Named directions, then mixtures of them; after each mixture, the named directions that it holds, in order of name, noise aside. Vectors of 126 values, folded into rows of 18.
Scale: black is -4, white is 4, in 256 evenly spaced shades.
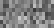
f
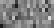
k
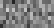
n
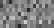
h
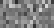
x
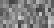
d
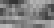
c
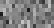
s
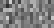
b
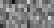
d, n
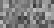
f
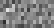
b, h, n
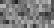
c, s, x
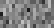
s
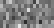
h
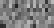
f, k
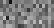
h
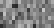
k, s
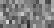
c, n, s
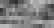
c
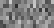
b, f, k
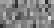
k
